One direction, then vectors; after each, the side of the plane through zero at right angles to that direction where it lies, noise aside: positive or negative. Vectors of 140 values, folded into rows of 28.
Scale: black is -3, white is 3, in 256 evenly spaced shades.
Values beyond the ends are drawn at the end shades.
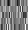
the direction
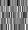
positive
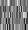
negative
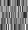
positive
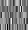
negative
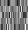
positive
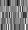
positive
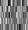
positive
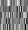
negative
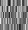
positive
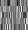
positive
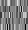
negative
